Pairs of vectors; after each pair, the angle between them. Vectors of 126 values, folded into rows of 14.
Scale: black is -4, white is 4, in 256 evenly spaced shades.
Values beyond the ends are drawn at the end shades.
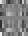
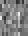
orthogonal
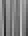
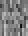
partly opposed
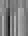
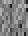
orthogonal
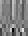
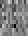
partly opposed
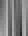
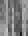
nearly parallel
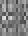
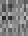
nearly opposite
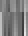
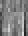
nearly opposite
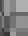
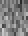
partly opposed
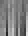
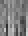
nearly parallel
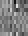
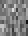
orthogonal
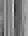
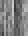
nearly parallel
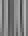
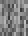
partly aligned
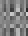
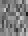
partly opposed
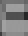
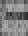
nearly parallel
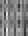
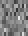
orthogonal
